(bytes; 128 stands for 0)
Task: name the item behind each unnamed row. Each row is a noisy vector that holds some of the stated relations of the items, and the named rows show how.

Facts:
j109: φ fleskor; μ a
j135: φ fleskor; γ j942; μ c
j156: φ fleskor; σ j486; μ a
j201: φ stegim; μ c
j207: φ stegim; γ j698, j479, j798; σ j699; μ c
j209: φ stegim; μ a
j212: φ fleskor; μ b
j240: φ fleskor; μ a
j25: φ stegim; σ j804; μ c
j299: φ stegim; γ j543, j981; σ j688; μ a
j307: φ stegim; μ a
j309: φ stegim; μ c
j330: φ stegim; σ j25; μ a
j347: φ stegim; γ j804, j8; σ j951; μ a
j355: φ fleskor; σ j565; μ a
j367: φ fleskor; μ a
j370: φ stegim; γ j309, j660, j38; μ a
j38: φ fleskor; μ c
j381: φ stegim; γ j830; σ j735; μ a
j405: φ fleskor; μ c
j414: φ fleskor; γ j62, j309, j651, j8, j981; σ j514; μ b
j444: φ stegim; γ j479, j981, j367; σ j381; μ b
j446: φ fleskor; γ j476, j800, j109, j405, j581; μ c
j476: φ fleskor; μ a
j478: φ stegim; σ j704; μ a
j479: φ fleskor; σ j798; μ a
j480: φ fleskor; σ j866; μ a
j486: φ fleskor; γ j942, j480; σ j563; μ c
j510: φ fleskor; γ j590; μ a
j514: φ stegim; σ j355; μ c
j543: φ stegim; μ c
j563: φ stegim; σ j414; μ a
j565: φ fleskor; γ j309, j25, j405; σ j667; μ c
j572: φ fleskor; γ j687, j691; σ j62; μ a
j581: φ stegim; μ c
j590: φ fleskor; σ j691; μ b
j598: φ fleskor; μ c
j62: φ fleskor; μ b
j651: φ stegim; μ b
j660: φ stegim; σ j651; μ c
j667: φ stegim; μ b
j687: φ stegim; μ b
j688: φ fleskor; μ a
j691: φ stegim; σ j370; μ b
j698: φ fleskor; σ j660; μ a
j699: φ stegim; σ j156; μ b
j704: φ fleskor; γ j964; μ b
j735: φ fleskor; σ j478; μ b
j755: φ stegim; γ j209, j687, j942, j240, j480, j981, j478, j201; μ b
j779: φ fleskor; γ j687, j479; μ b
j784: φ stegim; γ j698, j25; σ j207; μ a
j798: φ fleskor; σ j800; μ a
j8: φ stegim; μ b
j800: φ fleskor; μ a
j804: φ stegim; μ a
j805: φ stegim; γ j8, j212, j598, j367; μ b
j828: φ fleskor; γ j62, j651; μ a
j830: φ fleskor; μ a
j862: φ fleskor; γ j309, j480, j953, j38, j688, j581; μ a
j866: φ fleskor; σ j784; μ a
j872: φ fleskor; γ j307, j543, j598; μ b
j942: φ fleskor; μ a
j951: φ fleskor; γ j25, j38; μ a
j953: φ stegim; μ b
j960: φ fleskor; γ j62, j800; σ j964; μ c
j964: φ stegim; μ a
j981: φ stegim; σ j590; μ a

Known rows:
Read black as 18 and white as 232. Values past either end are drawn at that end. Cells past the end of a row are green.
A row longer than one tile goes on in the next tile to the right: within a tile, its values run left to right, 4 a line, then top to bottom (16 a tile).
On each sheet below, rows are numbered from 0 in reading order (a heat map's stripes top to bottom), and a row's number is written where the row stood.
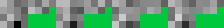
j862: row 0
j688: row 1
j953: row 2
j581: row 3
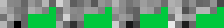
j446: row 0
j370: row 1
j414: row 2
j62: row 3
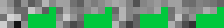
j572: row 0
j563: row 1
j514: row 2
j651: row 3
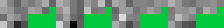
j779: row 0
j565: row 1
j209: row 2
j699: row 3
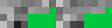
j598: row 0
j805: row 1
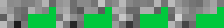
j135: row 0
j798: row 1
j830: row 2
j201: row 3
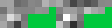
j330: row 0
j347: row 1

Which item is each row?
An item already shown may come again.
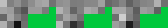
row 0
j486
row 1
j735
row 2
j698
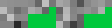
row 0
j866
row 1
j514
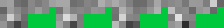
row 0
j563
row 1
j330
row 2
j543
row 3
j480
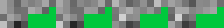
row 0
j779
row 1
j779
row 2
j784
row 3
j660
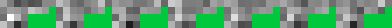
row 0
j347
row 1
j25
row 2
j598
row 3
j804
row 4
j307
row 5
j660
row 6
j479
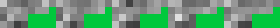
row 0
j207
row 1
j201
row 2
j444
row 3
j381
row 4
j805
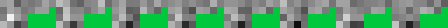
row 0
j981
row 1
j25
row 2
j355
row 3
j367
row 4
j156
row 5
j486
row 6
j8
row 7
j704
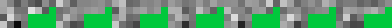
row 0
j951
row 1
j755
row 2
j667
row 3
j510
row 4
j480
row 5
j299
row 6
j964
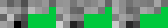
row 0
j960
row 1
j212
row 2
j872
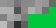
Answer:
j590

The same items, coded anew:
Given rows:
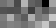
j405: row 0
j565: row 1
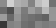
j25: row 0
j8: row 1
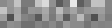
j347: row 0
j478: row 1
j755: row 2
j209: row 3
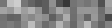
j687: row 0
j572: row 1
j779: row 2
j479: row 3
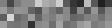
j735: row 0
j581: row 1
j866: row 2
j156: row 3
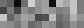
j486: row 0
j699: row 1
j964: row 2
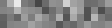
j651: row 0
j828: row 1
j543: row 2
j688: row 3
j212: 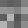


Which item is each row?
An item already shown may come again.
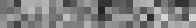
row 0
j598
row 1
j330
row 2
j510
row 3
j480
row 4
j135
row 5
j514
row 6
j414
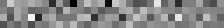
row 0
j201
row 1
j207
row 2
j355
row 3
j784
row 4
j563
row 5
j755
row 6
j704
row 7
j830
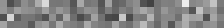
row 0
j590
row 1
j953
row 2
j698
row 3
j698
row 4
j62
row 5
j779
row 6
j370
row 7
j347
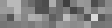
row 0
j307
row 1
j960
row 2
j951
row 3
j590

